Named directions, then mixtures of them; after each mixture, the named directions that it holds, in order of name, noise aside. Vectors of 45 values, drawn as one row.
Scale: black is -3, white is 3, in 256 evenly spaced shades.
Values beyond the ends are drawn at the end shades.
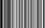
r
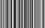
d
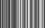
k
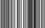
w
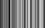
k, r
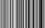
d, k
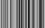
k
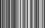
k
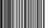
r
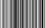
r, w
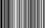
r, w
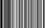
r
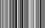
w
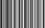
d, r
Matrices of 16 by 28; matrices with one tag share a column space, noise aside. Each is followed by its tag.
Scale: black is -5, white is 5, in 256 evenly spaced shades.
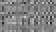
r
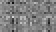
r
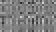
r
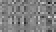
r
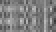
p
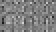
r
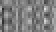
p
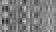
p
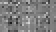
r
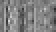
p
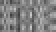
p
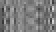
p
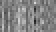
p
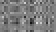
r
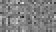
r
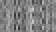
p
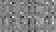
r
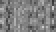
p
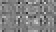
r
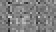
r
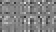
r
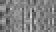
p
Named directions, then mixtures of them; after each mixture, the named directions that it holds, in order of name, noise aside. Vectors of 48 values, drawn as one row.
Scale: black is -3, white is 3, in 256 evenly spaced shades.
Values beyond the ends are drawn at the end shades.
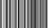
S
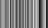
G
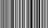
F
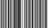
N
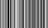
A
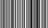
F, G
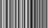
F, S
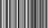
S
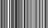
A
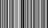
N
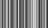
G, S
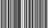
N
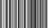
S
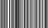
A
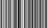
N, S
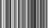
A, S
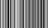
A
